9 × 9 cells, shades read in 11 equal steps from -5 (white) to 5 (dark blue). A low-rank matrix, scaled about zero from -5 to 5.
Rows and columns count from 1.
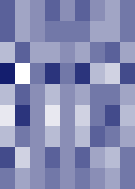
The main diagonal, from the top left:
2 -1 -1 4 0 -3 2 -2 1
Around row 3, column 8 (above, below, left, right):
-1 -3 1 -1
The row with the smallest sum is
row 6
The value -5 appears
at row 4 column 2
